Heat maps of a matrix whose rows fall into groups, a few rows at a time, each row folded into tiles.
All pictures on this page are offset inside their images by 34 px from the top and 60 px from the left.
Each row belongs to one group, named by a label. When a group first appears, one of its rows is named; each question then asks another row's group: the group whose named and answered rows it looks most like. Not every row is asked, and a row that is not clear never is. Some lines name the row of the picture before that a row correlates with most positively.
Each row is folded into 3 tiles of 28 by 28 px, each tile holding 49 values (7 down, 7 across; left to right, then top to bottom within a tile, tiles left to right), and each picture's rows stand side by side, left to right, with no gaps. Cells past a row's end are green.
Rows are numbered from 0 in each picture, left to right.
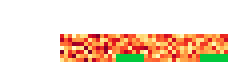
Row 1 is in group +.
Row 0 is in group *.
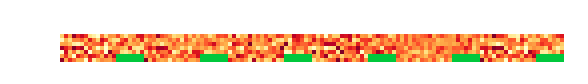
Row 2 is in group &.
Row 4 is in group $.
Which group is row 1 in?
+
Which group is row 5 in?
+
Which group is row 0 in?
+
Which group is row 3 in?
*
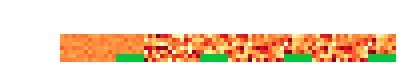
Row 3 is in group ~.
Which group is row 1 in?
+
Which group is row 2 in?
~
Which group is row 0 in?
+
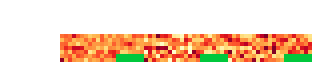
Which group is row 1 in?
+
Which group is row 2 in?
*
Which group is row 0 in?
+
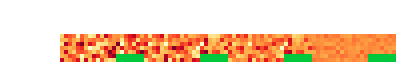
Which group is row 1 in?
~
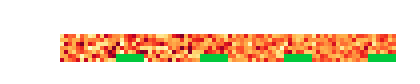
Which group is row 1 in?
*
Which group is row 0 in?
&
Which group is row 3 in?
&
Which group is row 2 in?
~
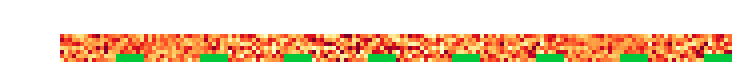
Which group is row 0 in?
*
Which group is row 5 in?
&
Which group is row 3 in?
*
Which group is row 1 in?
$
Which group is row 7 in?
&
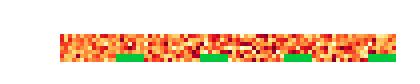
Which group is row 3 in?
~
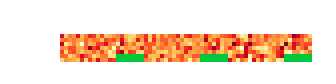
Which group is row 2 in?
&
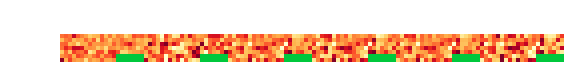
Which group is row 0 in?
+
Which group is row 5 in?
~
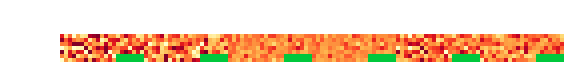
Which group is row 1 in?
~
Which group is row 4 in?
*
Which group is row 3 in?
$
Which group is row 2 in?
$
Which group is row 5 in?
*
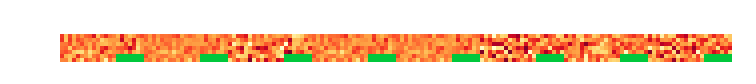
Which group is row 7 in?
*
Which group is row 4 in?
$
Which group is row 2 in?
~
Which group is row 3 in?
$
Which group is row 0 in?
$
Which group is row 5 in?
*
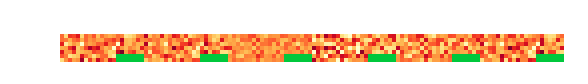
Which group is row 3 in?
+
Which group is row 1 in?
~
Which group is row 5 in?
~
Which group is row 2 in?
+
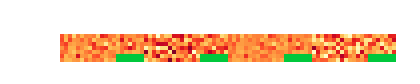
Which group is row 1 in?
*
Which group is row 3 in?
+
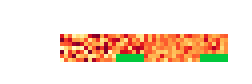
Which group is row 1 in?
$
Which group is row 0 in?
*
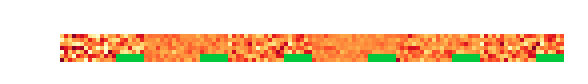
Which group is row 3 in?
+
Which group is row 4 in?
+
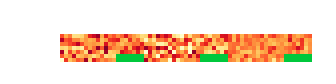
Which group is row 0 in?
*
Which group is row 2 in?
$
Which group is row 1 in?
+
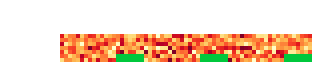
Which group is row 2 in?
+
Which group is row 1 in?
*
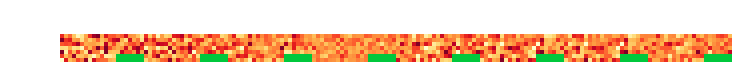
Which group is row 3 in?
+
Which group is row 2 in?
&
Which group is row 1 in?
*
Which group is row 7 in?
&
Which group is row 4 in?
&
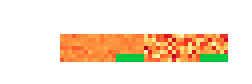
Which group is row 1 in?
+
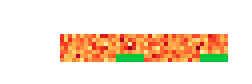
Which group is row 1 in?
&
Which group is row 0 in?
$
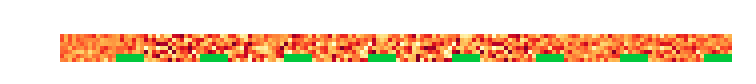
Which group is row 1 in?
*
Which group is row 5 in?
*
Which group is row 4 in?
~
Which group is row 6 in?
&
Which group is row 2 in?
&
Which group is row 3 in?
~
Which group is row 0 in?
$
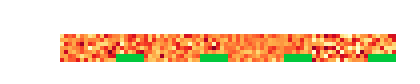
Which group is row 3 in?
+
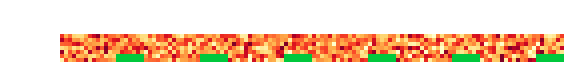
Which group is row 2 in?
&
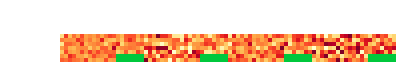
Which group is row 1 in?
+
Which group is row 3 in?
*
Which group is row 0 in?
&
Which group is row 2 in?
&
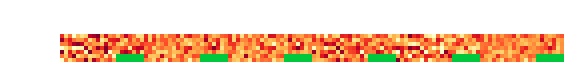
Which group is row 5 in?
$
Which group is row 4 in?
+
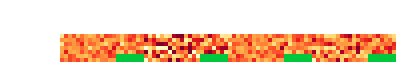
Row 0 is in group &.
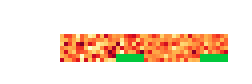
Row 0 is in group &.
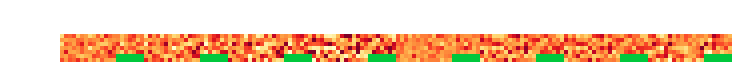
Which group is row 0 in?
&
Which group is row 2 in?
&
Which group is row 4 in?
$
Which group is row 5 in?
*
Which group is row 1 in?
&
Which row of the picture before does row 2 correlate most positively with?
0
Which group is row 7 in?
&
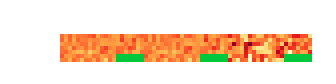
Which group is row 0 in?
$
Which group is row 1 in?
$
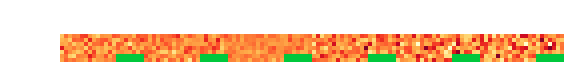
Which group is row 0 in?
+
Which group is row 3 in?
&
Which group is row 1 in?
$
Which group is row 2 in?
$
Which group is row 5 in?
$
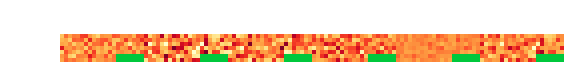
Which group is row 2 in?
&
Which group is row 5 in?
~
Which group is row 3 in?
*
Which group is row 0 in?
+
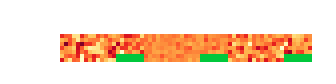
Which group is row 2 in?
~
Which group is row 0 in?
&
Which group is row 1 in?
$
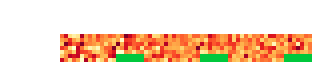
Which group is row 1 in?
&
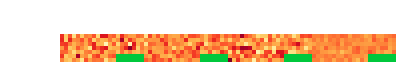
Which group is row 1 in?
&
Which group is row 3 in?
$
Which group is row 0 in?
$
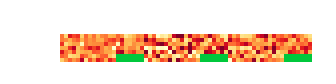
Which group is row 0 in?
~
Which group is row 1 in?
*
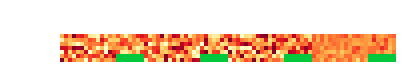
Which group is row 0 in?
+
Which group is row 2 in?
*
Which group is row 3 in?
$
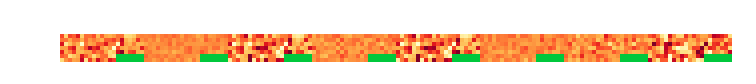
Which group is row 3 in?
+
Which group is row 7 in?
&
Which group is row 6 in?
$
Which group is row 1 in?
$
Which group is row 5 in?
$
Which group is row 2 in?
~
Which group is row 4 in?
~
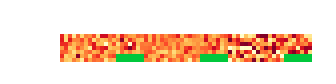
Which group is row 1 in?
$
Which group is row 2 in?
*
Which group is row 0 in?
$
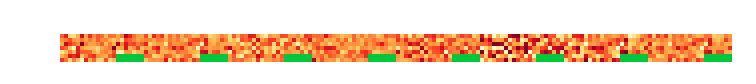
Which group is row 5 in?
*
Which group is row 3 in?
+
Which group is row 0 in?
&
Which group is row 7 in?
~
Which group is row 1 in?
~
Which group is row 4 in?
*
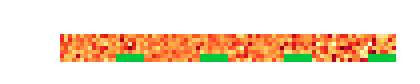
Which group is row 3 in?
~
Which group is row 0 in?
$
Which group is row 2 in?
&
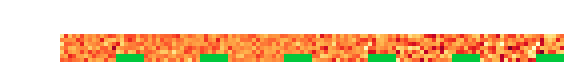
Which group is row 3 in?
~
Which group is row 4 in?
*
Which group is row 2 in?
+
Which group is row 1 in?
$
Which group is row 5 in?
~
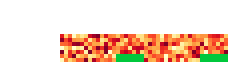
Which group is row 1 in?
&
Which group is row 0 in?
*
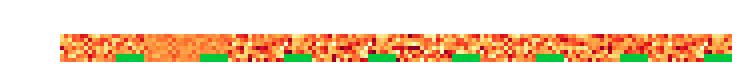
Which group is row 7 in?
~
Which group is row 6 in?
*
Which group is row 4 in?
+
